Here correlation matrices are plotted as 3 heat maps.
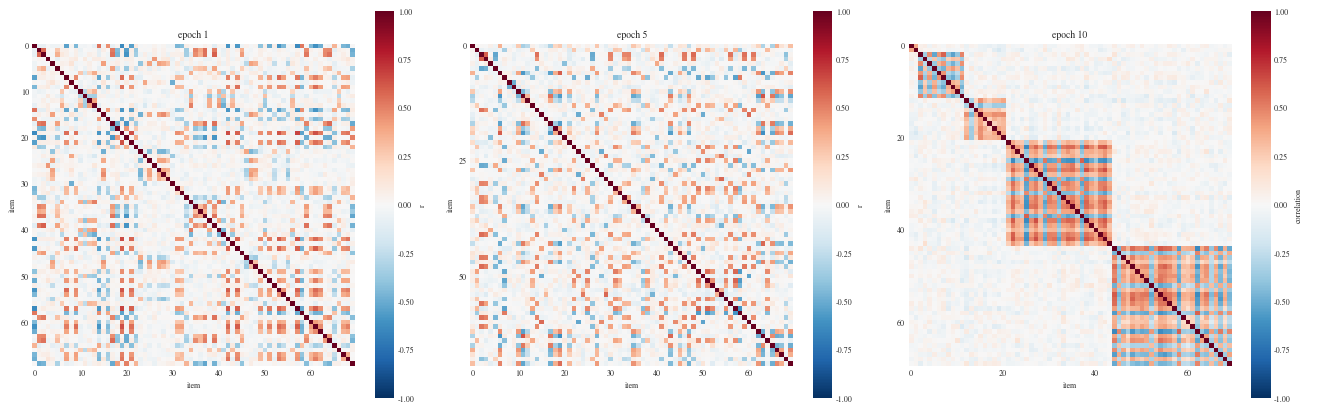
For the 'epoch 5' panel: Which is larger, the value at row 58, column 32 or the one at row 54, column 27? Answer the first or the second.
the second
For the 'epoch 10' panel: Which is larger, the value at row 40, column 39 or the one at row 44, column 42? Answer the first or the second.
the first
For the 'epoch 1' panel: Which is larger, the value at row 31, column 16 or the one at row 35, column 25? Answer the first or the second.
the second
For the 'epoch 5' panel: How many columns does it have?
70
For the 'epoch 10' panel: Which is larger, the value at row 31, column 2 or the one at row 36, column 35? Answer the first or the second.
the second
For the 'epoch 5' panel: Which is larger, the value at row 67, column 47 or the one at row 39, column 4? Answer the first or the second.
the second
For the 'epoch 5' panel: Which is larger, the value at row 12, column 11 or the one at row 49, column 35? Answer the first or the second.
the first
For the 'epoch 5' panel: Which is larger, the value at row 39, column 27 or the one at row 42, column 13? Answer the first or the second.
the second
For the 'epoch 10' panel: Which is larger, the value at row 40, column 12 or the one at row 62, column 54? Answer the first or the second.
the first
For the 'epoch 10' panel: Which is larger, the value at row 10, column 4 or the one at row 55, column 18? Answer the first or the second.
the second
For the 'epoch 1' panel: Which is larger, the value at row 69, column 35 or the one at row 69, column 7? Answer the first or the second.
the second
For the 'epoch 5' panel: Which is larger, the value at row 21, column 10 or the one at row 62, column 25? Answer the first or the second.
the first
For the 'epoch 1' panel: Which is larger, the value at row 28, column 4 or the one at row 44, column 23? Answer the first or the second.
the first
